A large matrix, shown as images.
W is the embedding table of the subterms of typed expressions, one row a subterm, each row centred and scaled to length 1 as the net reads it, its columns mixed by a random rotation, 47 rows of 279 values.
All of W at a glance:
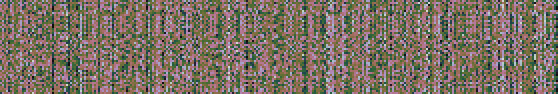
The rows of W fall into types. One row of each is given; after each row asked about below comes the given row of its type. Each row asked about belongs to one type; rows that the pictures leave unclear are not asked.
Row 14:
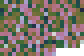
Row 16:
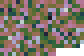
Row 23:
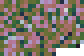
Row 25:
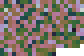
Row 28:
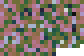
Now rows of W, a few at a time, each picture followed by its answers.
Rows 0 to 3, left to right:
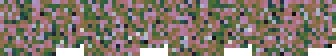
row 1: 14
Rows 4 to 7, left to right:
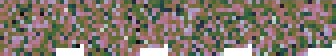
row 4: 23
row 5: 14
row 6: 16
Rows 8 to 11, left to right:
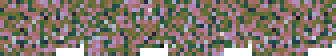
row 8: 14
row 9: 23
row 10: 14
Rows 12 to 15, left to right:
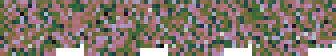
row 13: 23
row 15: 14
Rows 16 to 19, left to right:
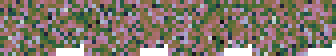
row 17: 28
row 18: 28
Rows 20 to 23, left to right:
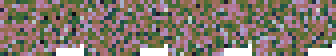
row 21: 25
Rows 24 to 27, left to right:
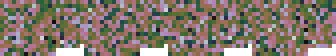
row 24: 28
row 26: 14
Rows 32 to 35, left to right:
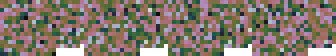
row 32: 25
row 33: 28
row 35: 28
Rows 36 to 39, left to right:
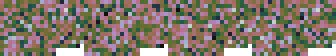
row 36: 23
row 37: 23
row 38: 16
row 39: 16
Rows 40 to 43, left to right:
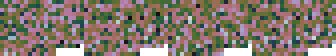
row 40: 23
